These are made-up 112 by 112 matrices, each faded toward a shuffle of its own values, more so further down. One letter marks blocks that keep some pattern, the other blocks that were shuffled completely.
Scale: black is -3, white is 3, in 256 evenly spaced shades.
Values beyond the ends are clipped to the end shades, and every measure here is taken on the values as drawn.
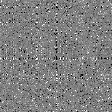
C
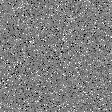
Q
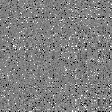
C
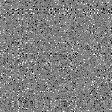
C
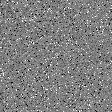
Q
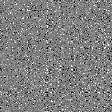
C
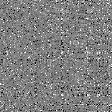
C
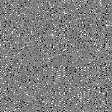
C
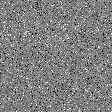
Q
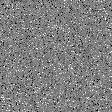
Q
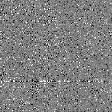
C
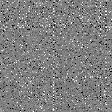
C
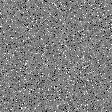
Q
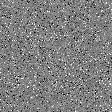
Q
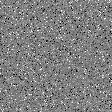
Q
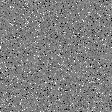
Q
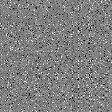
C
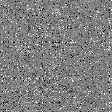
C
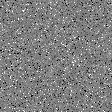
Q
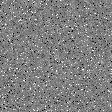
Q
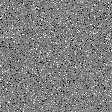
Q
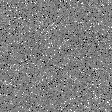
Q
